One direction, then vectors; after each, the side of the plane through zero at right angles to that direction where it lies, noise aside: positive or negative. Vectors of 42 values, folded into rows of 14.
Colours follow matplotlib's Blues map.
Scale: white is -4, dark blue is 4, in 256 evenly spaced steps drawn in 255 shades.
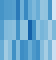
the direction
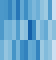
positive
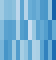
negative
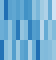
positive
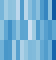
negative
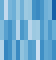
negative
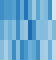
positive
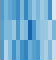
positive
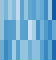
negative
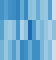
positive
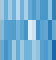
negative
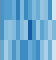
positive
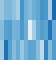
negative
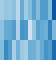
negative
